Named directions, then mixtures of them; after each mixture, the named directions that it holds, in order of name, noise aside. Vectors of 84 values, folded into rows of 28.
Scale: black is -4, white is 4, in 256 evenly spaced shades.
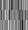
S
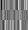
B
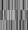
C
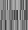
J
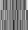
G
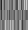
B, S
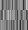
C, G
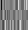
B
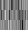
S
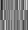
B, C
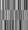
B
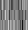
S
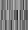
C, J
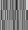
B, G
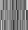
G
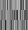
J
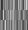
B, C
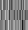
J, S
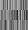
G, J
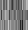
G, S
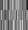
G, S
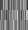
G, J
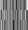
G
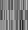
C, S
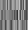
J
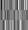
B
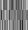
G, S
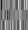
B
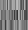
J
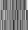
G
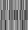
J, S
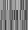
J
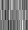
S
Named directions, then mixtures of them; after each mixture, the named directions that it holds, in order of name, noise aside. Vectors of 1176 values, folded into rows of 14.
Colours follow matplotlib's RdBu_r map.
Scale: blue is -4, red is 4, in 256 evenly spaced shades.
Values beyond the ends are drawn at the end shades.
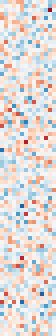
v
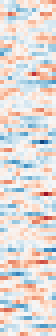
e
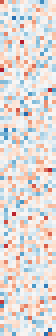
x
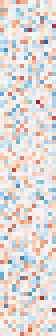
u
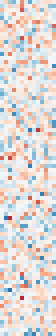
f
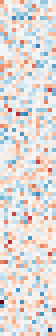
u, v, x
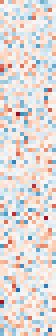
v, x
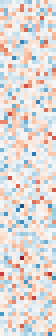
f, u, v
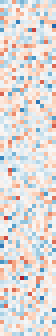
f, u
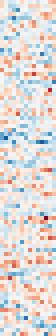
e, x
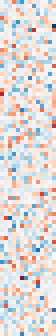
f, u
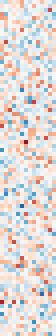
v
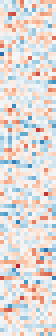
e, f, v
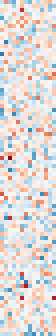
f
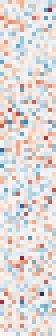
v
